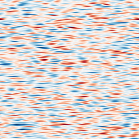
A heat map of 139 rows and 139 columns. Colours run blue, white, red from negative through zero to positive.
Histogram: bell-shaped. Mirror symmetry: none. Grain: streaks across. Slope: none. Average level on the scale: 50%.
